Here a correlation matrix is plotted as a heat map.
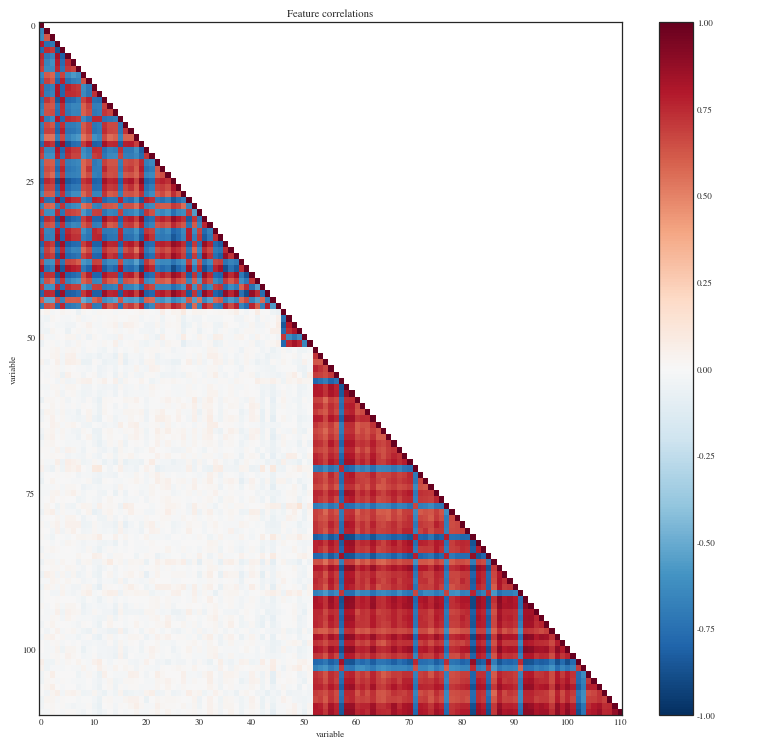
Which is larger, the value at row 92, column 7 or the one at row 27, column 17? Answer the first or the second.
the second
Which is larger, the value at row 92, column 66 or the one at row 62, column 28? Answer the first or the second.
the first
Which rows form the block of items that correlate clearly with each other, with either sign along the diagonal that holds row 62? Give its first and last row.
52 to 110
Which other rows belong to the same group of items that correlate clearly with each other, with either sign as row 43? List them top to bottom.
0, 1, 2, 3, 4, 5, 6, 7, 8, 9, 10, 11, 12, 13, 14, 15, 16, 17, 18, 19, 20, 21, 22, 23, 24, 25, 26, 27, 28, 29, 30, 31, 32, 33, 34, 35, 36, 37, 38, 39, 40, 41, 42, 44, 45
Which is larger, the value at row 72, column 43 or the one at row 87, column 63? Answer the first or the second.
the second
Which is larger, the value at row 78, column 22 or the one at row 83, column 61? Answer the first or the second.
the second
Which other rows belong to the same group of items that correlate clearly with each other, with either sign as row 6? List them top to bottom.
0, 1, 2, 3, 4, 5, 7, 8, 9, 10, 11, 12, 13, 14, 15, 16, 17, 18, 19, 20, 21, 22, 23, 24, 25, 26, 27, 28, 29, 30, 31, 32, 33, 34, 35, 36, 37, 38, 39, 40, 41, 42, 43, 44, 45
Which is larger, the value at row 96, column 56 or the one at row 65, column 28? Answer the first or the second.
the first
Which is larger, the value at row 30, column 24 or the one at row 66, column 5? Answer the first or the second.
the second
